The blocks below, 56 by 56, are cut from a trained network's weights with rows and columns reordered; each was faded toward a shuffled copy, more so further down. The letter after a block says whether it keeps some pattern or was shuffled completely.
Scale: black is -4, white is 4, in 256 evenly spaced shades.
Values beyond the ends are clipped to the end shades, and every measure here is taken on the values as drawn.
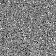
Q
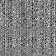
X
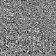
X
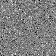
Q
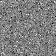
Q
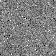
Q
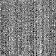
X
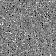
Q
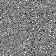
Q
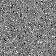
Q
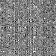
X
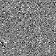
X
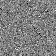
Q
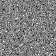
Q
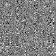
X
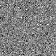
X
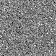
Q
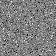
Q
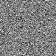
X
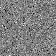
Q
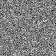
Q
